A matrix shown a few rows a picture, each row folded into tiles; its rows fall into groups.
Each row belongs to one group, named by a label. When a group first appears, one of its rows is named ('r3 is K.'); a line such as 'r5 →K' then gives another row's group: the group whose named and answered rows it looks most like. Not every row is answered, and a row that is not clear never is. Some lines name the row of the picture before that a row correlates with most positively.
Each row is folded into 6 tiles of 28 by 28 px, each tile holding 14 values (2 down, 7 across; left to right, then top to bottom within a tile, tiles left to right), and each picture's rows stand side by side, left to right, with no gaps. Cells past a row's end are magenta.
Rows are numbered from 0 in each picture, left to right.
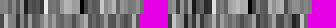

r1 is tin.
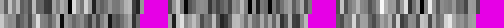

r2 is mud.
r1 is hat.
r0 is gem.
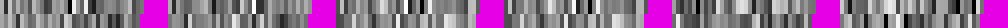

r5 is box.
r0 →gem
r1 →gem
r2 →mud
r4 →tin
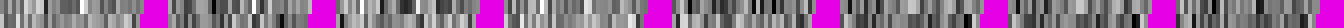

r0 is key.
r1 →gem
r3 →key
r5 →tin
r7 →tin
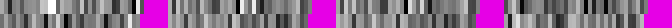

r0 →box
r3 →hat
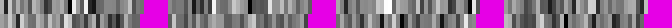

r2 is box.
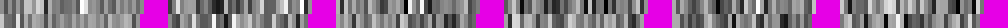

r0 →key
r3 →hat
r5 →box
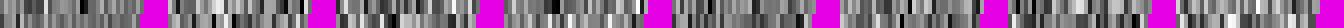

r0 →tin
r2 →hat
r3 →hat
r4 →tin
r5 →gem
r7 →box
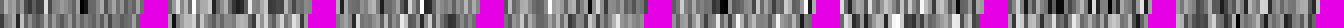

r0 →tin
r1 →key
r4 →hat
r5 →box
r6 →hat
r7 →gem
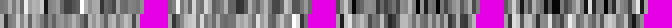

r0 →key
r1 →key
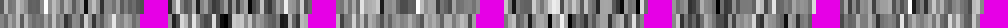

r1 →hat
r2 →key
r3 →box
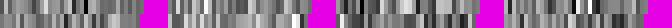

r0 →mud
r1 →key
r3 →gem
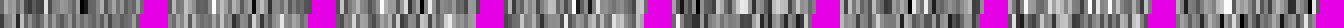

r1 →mud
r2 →mud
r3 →mud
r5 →gem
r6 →box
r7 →box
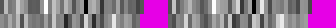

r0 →mud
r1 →mud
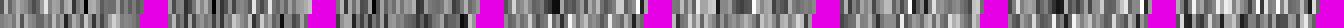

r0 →mud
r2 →tin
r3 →hat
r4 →key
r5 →mud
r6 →hat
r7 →box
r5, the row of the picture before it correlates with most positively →1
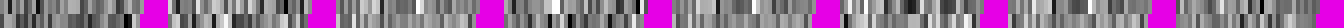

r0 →tin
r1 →box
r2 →key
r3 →box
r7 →mud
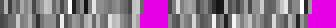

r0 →mud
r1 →hat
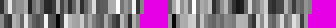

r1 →key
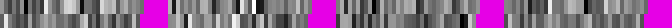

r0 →tin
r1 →gem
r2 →tin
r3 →tin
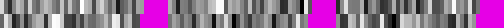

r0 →box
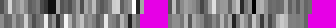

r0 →hat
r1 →mud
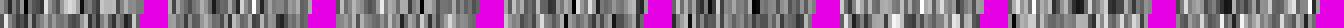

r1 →gem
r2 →mud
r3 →gem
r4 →tin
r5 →box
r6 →key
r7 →hat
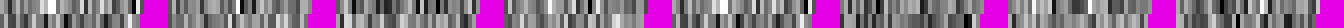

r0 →box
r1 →mud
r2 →hat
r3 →mud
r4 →box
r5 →tin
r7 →gem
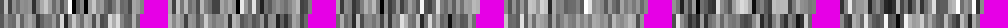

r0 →mud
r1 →gem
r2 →gem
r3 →key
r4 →tin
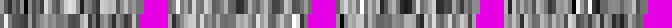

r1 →key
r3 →gem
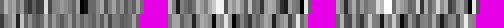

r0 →tin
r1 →box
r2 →box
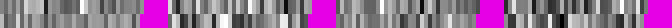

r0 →key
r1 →box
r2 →mud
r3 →hat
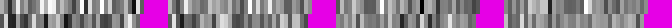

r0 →box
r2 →mud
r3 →key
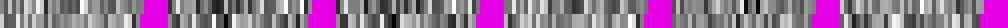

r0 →key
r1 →hat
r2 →hat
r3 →key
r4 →mud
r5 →box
